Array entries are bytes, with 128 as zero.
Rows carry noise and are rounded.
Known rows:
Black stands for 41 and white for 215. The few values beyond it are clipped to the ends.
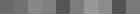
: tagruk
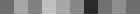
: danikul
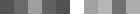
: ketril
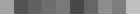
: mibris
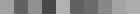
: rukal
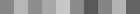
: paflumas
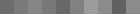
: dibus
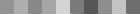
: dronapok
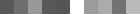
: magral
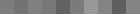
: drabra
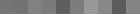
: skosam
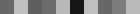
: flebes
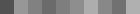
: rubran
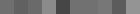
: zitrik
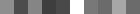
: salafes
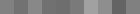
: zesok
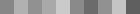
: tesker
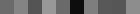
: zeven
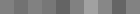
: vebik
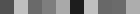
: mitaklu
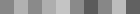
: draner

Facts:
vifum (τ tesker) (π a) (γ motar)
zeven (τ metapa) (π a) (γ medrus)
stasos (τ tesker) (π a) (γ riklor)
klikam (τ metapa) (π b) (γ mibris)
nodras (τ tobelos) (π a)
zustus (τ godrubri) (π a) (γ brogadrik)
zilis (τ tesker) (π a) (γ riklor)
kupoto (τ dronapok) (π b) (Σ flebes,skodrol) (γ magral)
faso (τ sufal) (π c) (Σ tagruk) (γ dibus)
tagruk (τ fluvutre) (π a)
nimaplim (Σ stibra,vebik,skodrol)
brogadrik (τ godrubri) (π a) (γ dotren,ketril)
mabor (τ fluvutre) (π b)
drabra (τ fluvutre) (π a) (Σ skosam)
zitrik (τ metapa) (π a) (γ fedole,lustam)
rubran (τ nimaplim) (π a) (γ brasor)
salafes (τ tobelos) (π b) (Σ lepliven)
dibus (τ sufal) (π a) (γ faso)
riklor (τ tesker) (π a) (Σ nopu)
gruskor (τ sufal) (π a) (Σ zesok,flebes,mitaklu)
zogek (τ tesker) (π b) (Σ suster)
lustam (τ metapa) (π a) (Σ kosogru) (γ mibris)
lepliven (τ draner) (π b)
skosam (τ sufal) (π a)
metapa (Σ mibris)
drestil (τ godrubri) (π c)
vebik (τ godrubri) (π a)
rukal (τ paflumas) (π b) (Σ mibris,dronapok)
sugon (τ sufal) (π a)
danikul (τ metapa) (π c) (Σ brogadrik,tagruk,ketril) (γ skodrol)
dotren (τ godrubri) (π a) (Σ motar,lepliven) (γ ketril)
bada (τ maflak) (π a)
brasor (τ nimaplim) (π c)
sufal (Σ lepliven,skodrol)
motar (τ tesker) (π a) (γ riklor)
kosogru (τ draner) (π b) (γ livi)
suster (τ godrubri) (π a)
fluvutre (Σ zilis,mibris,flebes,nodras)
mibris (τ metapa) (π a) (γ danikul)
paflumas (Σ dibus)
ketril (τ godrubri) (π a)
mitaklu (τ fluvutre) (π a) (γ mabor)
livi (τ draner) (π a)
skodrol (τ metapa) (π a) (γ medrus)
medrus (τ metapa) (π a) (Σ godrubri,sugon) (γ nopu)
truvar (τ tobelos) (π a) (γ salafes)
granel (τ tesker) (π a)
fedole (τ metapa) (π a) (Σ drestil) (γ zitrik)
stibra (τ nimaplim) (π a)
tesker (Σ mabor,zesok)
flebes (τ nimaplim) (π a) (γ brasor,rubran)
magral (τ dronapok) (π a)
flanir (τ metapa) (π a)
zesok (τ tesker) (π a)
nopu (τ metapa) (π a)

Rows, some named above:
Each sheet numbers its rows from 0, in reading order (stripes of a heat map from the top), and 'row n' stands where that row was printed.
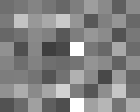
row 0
dibus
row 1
faso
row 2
tagruk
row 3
salafes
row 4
nodras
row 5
lepliven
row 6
dronapok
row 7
ketril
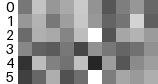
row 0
faso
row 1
nimaplim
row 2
brasor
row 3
skodrol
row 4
kosogru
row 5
mabor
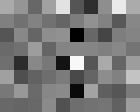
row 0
metapa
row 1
bada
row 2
klikam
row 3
zogek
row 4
nopu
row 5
mibris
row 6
truvar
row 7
flanir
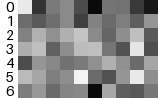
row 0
zilis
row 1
medrus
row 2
godrubri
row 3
sufal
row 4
brogadrik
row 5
fluvutre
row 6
truvar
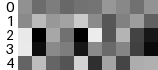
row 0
gruskor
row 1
drestil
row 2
riklor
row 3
motar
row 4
kupoto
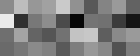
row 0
drestil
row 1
zilis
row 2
dotren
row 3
tagruk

